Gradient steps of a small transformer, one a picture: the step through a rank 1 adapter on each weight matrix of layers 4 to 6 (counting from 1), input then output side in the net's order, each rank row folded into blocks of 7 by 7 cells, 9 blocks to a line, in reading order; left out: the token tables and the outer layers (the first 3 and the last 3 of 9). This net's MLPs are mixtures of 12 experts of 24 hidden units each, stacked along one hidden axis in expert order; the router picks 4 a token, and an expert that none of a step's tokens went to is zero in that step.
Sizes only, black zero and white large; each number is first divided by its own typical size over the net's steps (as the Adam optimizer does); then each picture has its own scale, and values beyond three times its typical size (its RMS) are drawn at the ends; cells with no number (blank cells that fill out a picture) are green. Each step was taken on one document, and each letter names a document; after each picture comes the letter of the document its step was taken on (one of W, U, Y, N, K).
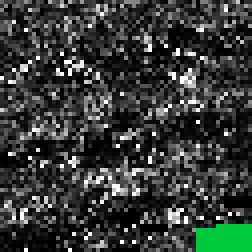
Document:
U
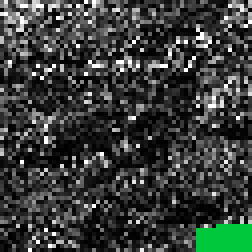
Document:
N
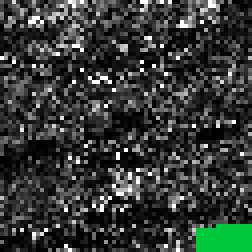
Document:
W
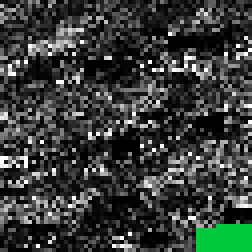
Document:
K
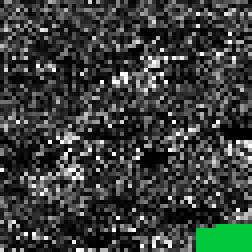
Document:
N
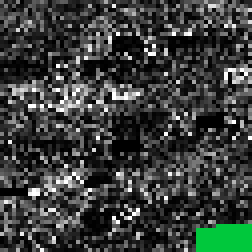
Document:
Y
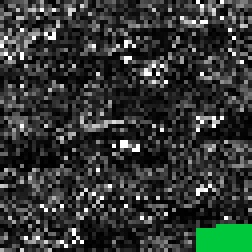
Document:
N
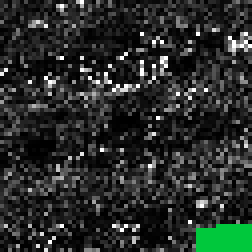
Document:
W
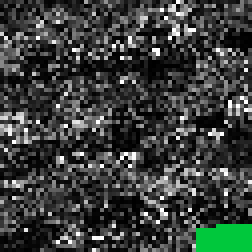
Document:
K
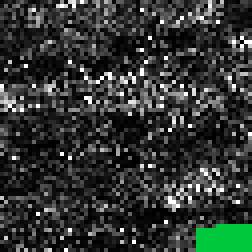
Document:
W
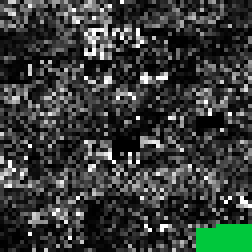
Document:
Y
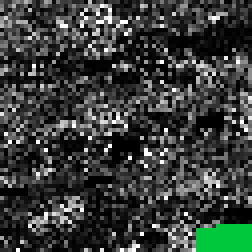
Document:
Y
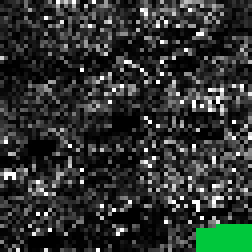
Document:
W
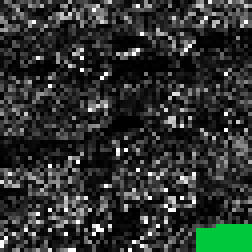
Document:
W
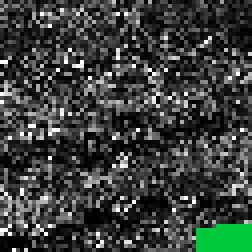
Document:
U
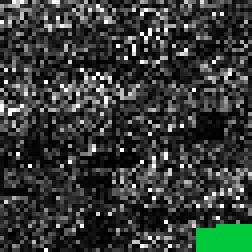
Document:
W
